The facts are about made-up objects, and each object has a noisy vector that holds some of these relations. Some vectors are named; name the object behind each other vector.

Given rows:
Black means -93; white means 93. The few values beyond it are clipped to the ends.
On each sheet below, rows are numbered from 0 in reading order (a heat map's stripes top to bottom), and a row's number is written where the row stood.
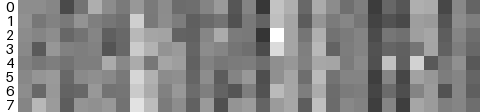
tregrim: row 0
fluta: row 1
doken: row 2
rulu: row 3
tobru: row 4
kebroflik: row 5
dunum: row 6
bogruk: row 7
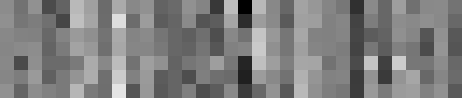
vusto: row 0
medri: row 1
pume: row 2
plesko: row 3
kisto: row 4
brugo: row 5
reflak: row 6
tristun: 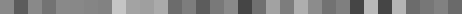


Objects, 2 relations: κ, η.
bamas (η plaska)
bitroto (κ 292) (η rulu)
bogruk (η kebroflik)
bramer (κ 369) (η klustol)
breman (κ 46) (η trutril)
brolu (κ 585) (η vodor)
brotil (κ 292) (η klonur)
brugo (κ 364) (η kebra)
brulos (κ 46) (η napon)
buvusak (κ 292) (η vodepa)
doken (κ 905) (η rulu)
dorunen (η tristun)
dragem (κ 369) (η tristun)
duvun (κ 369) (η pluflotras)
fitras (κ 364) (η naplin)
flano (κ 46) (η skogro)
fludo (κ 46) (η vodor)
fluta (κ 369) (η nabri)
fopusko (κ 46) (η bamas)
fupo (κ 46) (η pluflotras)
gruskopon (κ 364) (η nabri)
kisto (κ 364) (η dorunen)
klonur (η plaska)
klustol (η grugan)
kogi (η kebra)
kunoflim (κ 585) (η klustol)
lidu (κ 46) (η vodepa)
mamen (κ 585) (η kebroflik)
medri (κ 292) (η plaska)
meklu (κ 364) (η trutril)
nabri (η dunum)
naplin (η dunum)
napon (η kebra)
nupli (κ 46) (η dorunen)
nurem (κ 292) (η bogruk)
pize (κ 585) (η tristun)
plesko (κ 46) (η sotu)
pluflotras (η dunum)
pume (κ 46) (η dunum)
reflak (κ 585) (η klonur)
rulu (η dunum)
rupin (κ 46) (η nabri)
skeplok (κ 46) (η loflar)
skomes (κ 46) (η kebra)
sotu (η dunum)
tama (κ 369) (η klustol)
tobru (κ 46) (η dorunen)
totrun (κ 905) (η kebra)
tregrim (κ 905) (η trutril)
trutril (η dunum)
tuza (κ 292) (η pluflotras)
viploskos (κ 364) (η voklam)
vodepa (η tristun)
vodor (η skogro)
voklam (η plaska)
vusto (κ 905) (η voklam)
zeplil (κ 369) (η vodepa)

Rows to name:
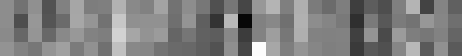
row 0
trutril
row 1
voklam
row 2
loflar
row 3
duvun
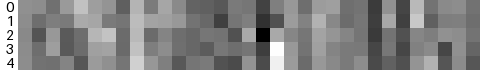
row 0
zeplil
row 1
vodepa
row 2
viploskos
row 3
fitras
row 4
tuza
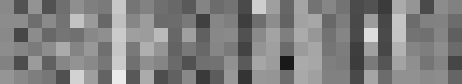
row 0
gruskopon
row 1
buvusak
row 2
dorunen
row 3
dragem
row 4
brolu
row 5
brotil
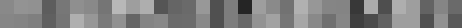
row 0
totrun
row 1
breman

